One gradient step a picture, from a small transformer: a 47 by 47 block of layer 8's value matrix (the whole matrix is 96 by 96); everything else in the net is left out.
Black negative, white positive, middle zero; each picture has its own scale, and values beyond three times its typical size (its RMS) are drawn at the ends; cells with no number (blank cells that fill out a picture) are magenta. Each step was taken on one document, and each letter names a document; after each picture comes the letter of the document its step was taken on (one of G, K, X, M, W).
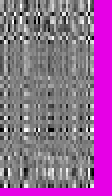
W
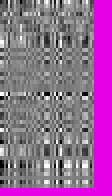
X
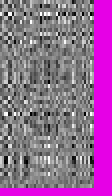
W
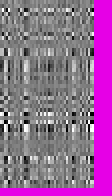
W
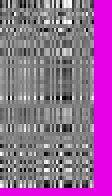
X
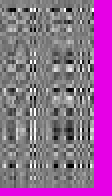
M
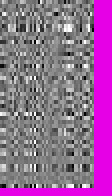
M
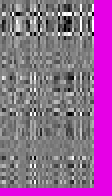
M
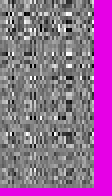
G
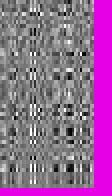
M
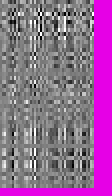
G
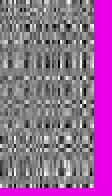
X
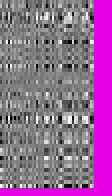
X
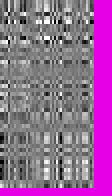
X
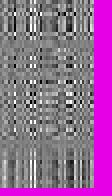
M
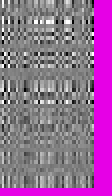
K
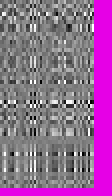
G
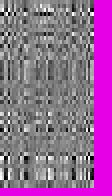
W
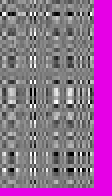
G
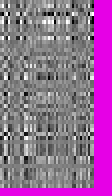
W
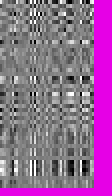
G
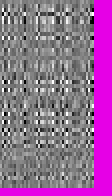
K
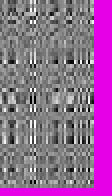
G
